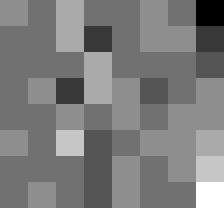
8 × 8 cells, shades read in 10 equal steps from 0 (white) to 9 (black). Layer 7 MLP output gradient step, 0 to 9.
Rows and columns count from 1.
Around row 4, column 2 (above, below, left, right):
5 5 5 7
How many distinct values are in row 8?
4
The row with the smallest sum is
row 6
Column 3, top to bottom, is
3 3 5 7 4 2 5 5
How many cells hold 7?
3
